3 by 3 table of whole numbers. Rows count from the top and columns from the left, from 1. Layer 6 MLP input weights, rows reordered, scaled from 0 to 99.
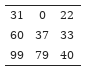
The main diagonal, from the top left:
31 37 40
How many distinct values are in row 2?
3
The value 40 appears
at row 3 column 3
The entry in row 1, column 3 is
22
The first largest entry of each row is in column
1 1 1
